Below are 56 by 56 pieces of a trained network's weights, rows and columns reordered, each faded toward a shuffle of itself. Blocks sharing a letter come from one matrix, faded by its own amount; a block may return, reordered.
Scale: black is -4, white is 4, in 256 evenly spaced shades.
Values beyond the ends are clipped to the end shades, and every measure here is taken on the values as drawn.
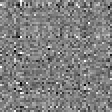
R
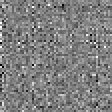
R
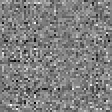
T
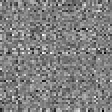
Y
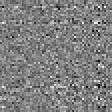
R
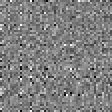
R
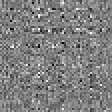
R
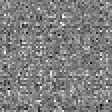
T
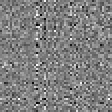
R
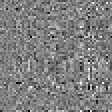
R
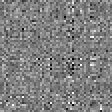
R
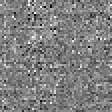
T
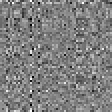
R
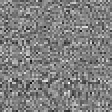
Y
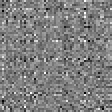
R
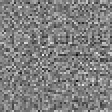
Y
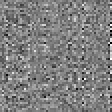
R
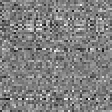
Y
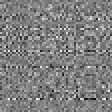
Y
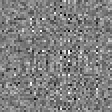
R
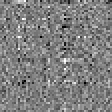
R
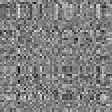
Y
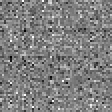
T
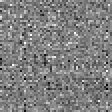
T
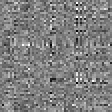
R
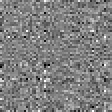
R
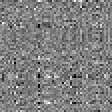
R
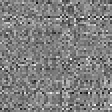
Y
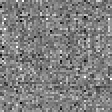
T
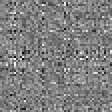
R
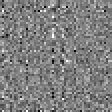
R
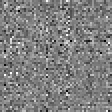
T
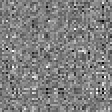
R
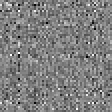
R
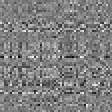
Y
